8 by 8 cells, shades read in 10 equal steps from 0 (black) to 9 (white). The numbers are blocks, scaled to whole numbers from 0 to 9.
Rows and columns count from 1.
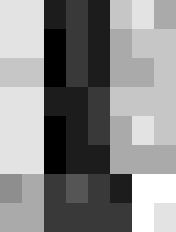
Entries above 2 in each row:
5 5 5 5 5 5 5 4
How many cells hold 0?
4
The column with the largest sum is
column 7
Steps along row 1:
same down up down up up down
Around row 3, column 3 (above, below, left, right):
0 1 7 2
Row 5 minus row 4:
0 0 -1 0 0 -1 1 0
